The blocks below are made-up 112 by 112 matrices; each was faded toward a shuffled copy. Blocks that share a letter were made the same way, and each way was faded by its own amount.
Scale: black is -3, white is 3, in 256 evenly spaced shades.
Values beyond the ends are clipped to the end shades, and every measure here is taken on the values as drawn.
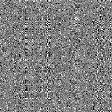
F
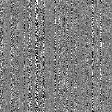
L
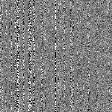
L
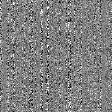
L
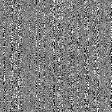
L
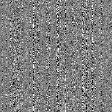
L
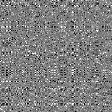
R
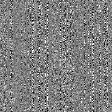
L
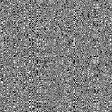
F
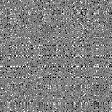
R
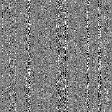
L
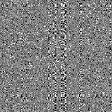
F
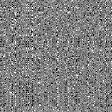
F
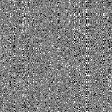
F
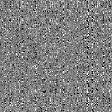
F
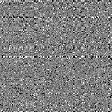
R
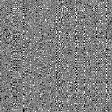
F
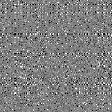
R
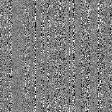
L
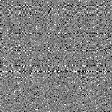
R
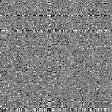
R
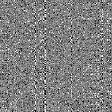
F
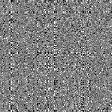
F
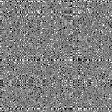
R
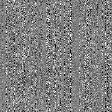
L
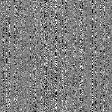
L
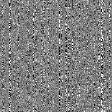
L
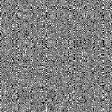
F
